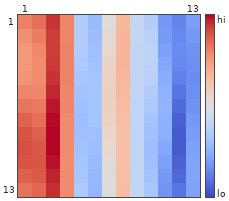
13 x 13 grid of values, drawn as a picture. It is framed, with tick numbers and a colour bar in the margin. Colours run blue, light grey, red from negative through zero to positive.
Slope: up to the left. Lone odd cells: none. Grain: streaks running down. Average level on the scale: 50%.
